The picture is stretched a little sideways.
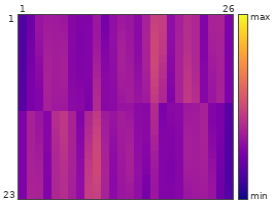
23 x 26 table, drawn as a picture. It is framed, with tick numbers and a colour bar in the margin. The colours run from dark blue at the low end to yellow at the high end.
Average level on the scale: 30%. Symmetry: a half turn. Grain: streaks running down.
